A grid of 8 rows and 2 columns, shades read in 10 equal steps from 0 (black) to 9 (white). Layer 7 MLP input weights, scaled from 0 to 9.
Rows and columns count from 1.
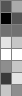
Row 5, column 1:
9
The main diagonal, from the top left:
3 3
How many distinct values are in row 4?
2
